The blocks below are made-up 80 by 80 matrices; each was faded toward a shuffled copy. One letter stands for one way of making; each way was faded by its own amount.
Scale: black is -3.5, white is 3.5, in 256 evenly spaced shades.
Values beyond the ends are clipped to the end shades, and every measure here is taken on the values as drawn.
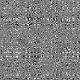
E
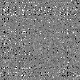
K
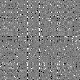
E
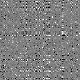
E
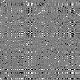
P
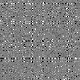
E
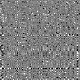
E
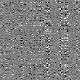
E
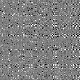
E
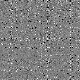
K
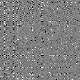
E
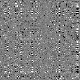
E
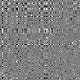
P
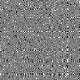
E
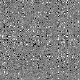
K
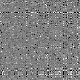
E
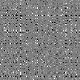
E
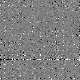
K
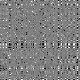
P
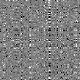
E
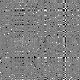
P
